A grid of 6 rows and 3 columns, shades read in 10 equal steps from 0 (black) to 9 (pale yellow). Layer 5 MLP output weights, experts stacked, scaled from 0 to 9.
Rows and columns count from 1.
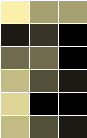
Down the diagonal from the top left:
9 2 0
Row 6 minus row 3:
3 -1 1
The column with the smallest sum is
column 3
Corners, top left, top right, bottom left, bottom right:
9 6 7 1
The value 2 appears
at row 2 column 2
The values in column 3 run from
0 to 6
